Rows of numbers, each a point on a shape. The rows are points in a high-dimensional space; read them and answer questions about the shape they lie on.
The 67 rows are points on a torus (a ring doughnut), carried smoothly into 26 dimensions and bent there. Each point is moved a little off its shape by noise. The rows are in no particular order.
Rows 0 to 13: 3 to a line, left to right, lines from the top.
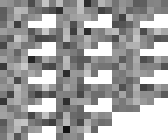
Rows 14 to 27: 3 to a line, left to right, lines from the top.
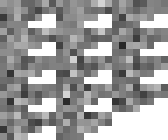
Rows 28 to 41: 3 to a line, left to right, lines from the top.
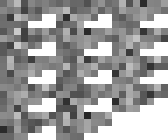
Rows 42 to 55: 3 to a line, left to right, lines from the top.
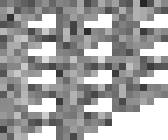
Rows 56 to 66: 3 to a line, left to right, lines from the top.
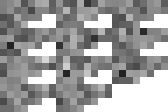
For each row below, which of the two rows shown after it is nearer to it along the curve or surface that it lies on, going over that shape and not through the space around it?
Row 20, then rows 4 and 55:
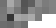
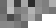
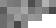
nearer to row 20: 4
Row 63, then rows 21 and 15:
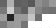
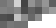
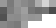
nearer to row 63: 21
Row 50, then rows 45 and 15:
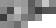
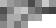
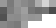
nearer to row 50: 45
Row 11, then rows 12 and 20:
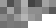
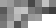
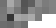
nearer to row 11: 12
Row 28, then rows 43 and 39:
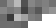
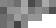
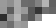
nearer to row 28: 39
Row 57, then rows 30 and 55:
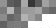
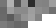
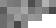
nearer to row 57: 55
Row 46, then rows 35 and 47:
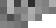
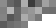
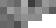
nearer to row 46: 47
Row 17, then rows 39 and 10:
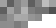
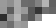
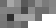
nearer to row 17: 39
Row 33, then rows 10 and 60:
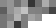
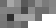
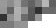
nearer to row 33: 60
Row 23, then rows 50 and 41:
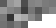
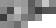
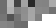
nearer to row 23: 41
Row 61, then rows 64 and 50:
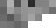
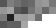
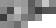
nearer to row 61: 64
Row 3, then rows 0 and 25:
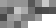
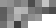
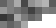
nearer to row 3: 0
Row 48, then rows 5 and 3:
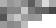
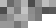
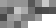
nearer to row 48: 5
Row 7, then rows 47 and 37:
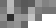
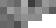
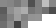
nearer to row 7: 47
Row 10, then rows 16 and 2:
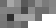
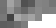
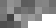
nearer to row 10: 16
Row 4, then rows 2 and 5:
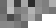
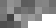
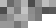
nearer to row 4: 2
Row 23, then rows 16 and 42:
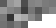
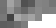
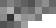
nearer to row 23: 16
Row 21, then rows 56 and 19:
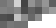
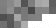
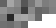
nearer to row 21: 19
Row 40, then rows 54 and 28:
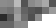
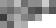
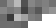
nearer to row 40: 28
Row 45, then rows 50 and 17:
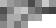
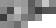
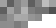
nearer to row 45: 50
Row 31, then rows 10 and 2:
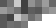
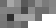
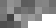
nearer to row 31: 10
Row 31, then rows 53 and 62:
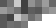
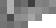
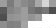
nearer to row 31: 53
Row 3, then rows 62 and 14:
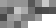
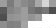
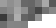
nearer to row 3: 14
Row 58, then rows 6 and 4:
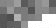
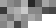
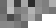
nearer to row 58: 4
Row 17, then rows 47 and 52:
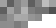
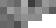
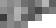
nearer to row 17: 47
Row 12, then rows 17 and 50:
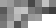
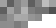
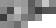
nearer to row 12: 50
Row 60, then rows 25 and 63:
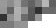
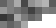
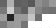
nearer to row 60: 25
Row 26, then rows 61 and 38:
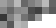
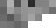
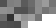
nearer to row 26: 38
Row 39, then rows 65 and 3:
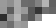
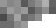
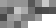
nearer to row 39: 3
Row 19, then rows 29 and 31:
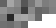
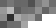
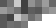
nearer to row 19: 31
